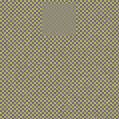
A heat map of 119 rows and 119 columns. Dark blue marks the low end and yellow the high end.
The field is checkered. The top middle is the calmest part. There is no overall slope. Neither half mirrors the other. The values fall into two levels. An odd patch, calmer than its surroundings, sits in the top middle. No row or column stands out.
